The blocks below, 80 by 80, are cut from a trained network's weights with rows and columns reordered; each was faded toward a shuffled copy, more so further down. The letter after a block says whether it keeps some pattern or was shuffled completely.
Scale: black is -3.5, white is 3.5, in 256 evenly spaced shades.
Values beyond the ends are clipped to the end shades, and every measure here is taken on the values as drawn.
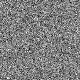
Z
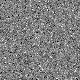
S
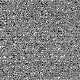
Z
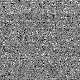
Z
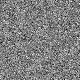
S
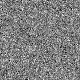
Z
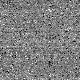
Z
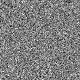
S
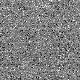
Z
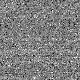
Z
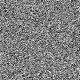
Z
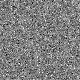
S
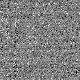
Z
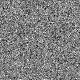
S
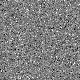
S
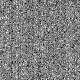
Z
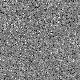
S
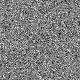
S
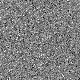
S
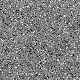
S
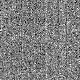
Z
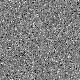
S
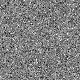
S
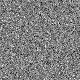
S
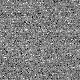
Z
